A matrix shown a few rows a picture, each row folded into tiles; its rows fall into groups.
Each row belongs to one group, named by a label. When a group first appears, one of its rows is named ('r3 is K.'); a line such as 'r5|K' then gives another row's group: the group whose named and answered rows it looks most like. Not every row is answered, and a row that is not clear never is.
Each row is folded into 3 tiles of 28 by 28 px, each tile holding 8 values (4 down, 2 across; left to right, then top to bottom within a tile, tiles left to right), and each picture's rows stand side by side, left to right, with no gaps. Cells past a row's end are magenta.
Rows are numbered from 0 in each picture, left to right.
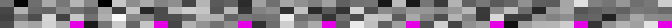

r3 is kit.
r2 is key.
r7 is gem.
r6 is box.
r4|key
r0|gem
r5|key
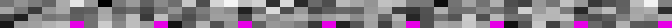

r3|key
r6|kit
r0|box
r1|gem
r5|gem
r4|kit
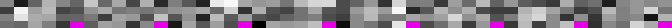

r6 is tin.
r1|key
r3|box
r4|tin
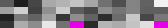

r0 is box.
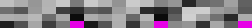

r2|tin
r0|kit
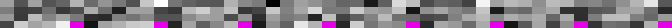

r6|kit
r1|box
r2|tin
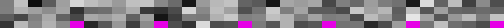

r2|kit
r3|kit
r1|kit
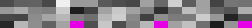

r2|key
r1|tin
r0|box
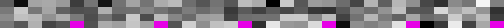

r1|gem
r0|kit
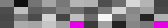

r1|tin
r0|gem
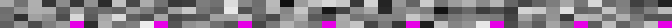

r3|box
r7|key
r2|box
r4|key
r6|tin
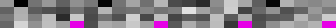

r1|gem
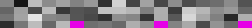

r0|kit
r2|tin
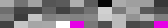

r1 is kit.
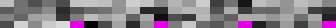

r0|gem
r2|key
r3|kit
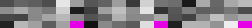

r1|tin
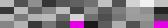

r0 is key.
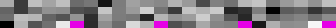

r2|kit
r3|gem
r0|tin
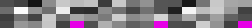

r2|kit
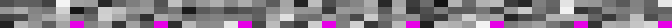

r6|box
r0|box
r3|tin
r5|gem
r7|gem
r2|gem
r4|key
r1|tin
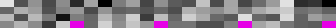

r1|gem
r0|key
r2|tin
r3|key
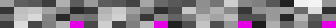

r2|kit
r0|tin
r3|box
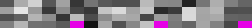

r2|kit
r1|tin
